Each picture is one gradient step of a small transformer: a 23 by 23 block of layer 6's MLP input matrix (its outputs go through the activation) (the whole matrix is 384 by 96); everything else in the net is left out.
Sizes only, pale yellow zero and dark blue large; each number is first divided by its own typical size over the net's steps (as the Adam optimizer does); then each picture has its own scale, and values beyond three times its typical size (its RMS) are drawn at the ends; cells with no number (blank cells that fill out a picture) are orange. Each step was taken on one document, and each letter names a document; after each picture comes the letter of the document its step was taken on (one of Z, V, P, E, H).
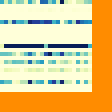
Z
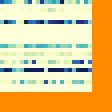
Z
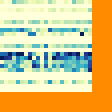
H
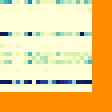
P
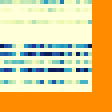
Z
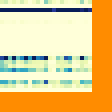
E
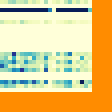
E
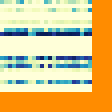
H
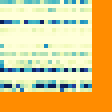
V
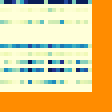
Z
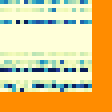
V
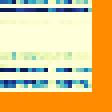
E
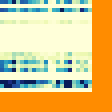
E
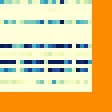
Z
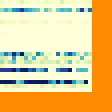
E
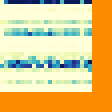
H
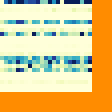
H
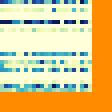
V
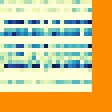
H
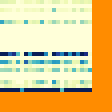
V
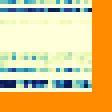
E
